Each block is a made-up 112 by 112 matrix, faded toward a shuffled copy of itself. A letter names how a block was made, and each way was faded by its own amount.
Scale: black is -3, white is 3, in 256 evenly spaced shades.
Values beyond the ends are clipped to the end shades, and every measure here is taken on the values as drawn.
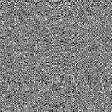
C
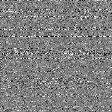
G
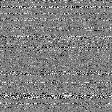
G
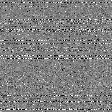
G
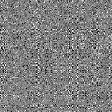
C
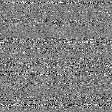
G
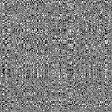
C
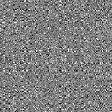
C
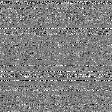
G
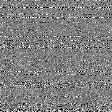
G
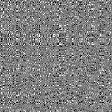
C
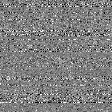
G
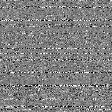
G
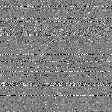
G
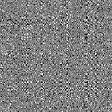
C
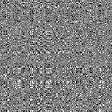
C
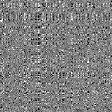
C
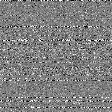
G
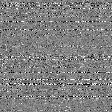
G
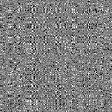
C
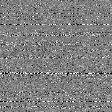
G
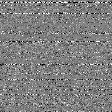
G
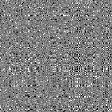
C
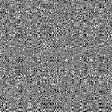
C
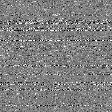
G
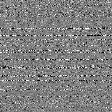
G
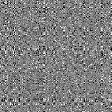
C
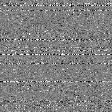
G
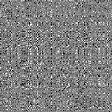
C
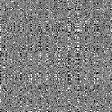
C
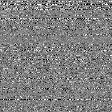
G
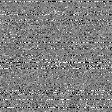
G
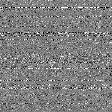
G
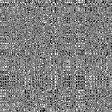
C
